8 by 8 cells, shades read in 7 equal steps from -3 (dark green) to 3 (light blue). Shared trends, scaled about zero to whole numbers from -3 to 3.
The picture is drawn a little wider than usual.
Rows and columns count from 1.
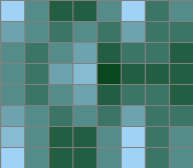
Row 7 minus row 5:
2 1 -2 -3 2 4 0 2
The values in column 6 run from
-2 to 3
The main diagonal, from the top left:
3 0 0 2 -2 1 -1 0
